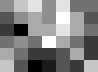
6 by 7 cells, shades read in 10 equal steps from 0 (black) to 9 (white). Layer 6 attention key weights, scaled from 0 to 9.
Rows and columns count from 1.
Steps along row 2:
up up down up down down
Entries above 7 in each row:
2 1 1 1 0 0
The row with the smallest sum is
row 6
